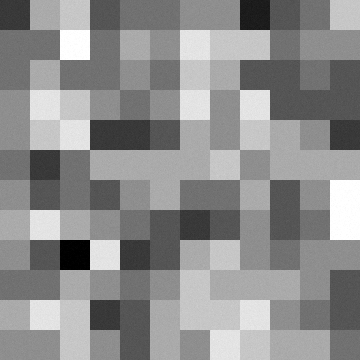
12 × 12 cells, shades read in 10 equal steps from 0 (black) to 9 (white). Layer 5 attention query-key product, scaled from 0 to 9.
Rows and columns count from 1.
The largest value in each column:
6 8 9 8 6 6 8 8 8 6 6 9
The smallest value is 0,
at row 9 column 3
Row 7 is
5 3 4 3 5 6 4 4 6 3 5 9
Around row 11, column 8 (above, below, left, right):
6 8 7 8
